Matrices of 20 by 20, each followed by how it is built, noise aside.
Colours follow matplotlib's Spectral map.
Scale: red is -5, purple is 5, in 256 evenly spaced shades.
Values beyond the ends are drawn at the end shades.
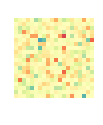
noise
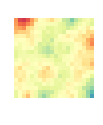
smooth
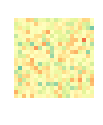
noise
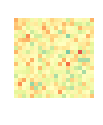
noise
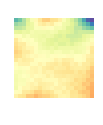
smooth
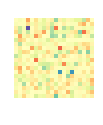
noise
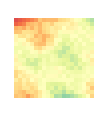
smooth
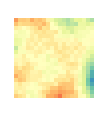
smooth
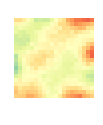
smooth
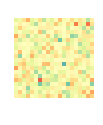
noise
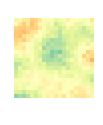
smooth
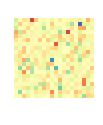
noise
